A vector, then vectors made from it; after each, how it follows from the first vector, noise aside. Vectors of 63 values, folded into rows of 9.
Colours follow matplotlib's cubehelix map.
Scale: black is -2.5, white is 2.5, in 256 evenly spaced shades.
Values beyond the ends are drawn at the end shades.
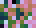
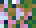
negated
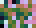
copied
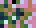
copied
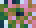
copied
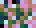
copied
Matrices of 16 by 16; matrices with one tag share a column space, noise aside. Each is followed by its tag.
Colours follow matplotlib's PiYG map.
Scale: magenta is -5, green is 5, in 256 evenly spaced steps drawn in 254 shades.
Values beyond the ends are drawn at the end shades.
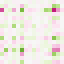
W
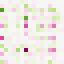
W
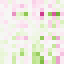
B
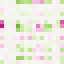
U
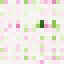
U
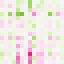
B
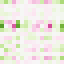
U
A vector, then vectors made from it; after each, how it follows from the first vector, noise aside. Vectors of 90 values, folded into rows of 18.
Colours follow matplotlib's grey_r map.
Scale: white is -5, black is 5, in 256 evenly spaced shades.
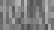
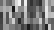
scaled up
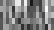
scaled up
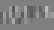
partly zeroed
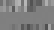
partly zeroed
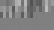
partly zeroed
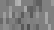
partly zeroed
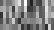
scaled up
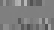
partly zeroed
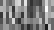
scaled up
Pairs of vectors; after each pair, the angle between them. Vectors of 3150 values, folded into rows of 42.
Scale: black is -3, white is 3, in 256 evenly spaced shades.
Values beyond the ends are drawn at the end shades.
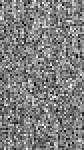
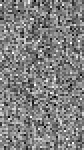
nearly opposite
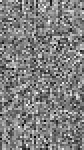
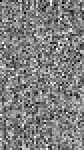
nearly opposite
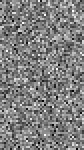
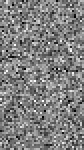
partly opposed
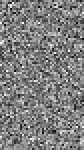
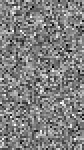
orthogonal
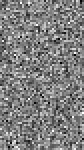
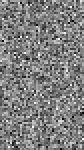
nearly opposite
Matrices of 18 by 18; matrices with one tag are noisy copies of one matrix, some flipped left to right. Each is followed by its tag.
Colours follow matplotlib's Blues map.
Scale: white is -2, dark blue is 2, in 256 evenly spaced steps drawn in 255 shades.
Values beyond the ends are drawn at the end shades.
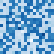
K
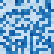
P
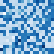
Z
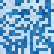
P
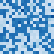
K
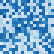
K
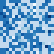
Z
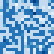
P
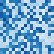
Z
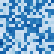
K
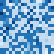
Z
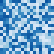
Z
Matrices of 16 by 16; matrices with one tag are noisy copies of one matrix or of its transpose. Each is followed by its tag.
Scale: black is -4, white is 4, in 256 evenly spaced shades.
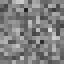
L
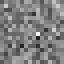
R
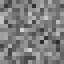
L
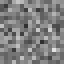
L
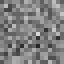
R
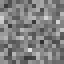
L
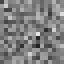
R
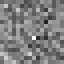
R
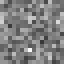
L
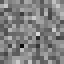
R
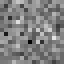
L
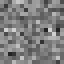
L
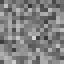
R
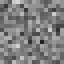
L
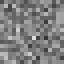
R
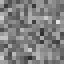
L
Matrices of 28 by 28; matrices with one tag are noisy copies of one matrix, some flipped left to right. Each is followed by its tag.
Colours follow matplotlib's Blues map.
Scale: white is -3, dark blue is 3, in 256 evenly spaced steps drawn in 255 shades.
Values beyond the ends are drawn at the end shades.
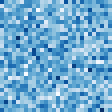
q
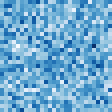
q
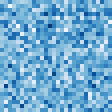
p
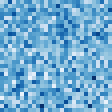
p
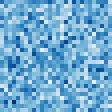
q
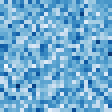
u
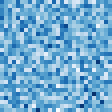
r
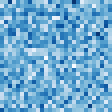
p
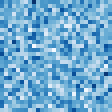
u
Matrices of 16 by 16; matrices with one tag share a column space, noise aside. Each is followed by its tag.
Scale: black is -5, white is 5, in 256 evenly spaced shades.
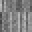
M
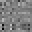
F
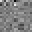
F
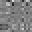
F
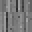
M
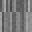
M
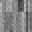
M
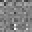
F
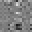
F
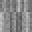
M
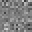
F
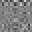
F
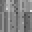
M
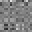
F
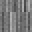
M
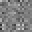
F
